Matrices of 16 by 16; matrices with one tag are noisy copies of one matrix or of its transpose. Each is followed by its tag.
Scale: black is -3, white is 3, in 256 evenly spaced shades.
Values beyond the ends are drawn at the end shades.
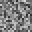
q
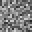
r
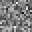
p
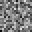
q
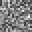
r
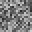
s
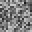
s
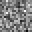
p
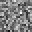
r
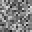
s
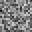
q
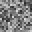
s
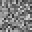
r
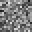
r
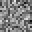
r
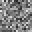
s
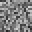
r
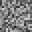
r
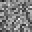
r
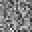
q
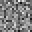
q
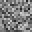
q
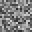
q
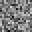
q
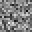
q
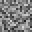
q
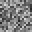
s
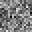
s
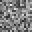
p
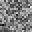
s
